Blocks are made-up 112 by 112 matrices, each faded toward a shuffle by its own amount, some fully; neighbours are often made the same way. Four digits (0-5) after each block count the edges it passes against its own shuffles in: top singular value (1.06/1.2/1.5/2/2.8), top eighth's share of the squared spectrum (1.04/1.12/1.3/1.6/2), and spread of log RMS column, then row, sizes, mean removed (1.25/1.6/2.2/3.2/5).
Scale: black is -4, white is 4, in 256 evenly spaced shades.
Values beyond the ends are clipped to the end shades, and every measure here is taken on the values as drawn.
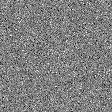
2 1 0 0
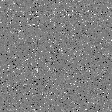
1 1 0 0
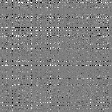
3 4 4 4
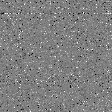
2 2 1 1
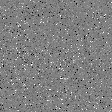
1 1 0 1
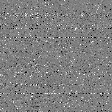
2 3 2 3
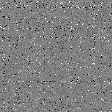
2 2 2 2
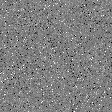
0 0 0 0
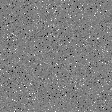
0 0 0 0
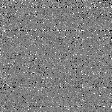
2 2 2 3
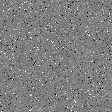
0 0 0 0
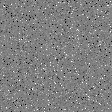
0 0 0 0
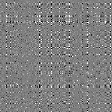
5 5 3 3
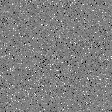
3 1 0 0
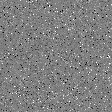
0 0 0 0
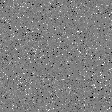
2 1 0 0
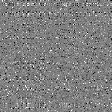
4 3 2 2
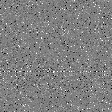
4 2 1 1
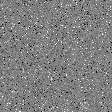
2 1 0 0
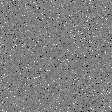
1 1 0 0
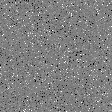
0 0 0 0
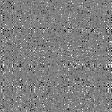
5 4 3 2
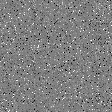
2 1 0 0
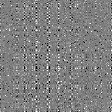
5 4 3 3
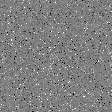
2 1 0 0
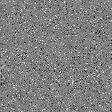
2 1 0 0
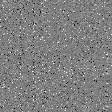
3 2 1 0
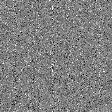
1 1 2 0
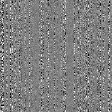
2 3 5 0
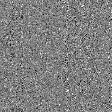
1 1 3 0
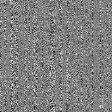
2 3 4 0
